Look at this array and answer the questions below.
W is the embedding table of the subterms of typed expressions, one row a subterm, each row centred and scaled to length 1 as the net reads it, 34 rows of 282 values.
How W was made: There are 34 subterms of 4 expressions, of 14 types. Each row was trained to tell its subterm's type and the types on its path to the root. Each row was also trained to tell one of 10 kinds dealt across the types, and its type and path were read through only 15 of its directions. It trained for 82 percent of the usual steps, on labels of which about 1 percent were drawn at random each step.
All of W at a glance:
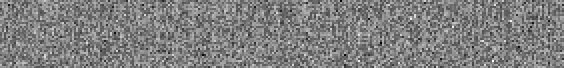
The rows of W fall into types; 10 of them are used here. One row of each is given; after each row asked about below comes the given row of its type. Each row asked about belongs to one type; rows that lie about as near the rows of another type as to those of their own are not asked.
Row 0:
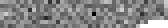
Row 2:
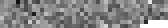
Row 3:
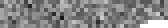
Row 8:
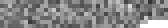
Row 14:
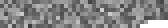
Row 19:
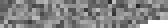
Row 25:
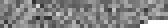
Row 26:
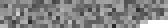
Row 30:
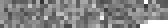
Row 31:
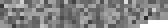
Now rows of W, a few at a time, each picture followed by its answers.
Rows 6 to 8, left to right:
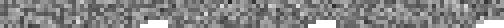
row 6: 19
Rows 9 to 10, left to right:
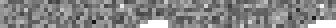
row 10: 31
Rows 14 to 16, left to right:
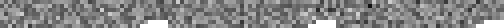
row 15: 19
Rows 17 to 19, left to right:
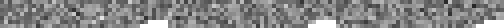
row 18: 3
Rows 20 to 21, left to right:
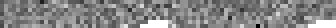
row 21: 31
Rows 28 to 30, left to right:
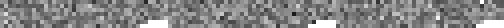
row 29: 2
